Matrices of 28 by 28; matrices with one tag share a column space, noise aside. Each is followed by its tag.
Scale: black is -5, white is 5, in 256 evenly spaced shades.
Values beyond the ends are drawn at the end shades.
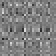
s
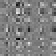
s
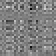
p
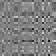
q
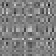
s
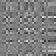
q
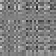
p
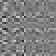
q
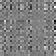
p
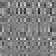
s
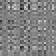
p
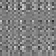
p
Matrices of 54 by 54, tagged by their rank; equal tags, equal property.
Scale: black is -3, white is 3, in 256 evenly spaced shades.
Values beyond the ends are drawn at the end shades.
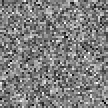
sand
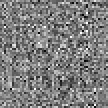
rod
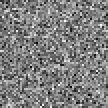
sand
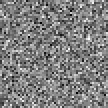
sand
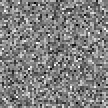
sand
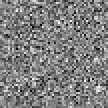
rod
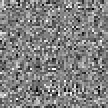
rod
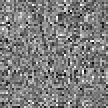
rod
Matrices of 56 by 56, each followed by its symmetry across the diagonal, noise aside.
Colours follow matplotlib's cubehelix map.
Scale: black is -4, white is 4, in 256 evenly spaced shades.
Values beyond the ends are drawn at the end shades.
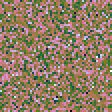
antisymmetric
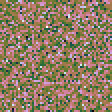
neither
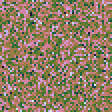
neither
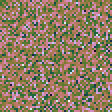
symmetric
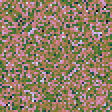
symmetric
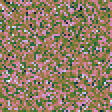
antisymmetric
